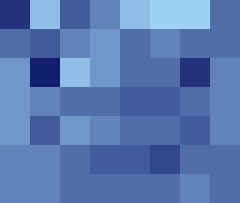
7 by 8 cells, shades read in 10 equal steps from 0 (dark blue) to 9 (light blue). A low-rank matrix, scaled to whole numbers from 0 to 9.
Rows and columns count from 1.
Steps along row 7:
same down same same same up down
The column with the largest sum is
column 3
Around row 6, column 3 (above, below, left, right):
6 4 5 3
